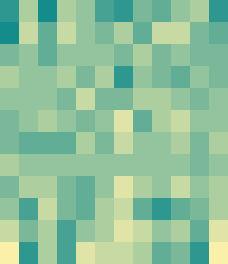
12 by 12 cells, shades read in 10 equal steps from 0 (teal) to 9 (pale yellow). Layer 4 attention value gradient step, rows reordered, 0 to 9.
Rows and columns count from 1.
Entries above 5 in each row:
3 5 1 3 3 4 4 1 6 4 7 7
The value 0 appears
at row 1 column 3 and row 2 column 1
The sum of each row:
40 56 54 54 60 63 56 60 65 51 67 63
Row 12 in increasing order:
1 1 2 3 4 6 6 7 7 8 9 9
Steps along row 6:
up up down down up up down up up down same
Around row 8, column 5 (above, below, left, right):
6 3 5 5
